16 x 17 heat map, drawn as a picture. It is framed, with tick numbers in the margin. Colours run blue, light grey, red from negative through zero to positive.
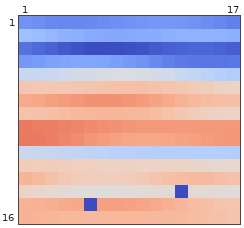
Average level on the scale: 50%. Calmest part: bottom middle. Slope: up to the bottom. Grain: streaks across. Lone odd cells: 2, each lower than its neighbours.
